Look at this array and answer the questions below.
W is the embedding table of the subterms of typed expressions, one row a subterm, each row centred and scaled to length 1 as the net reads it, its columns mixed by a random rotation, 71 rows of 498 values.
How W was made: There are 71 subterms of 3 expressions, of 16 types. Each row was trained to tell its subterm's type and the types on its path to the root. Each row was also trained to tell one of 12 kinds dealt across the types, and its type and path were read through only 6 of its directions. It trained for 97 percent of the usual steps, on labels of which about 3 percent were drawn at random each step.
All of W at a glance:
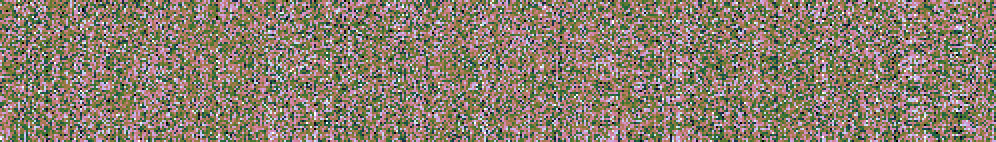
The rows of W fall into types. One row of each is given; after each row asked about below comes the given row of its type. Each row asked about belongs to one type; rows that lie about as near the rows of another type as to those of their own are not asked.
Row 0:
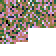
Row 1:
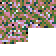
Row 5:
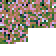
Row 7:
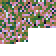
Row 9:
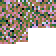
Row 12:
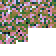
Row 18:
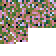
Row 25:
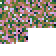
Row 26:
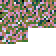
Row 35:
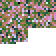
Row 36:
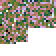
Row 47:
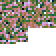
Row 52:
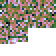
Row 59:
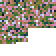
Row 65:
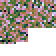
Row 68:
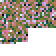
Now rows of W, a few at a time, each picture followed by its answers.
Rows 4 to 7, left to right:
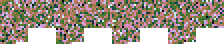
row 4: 5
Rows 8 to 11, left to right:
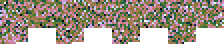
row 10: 35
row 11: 65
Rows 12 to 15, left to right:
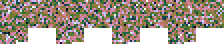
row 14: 1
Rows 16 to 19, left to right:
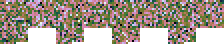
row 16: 36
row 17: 5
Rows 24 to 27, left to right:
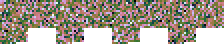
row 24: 65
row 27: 65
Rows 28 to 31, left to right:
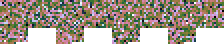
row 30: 35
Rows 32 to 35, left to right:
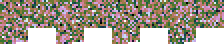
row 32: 25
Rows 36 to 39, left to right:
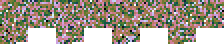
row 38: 18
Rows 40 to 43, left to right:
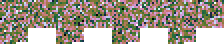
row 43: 9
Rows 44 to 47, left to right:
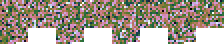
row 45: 1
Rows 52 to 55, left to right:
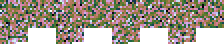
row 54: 26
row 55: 26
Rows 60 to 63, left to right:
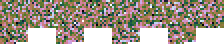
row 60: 36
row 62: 47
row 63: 35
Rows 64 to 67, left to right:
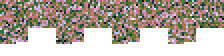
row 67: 26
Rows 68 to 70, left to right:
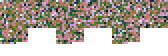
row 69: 59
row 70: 59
